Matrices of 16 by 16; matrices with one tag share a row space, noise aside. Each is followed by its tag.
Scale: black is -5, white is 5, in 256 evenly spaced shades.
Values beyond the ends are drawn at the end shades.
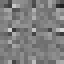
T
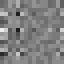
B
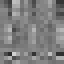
T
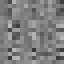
T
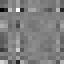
B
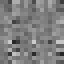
T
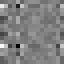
B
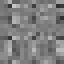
T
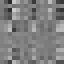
T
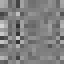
B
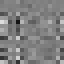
B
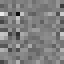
B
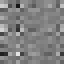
B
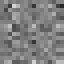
T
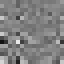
B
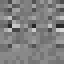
T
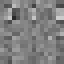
T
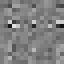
T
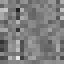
B
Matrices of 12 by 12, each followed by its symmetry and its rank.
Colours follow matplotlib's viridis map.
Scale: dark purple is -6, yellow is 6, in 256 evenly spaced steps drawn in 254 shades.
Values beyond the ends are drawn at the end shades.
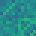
symmetric, full rank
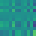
neither, rank one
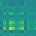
neither, rank one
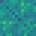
symmetric, full rank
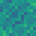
symmetric, full rank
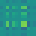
symmetric, rank one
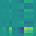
neither, rank one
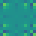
symmetric, rank one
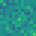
symmetric, full rank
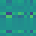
neither, rank one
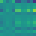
neither, rank one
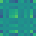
symmetric, rank one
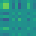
symmetric, rank one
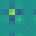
symmetric, rank one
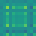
symmetric, rank one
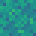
symmetric, full rank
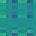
neither, rank one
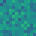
symmetric, full rank
